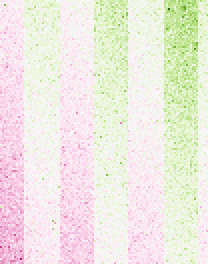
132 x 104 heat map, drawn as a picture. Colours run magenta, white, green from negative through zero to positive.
Stripes: upright, repeating 3 times. Ninth with the lowest average: bottom left. Ninth with the highest average: top right. Slope: up to the top right.
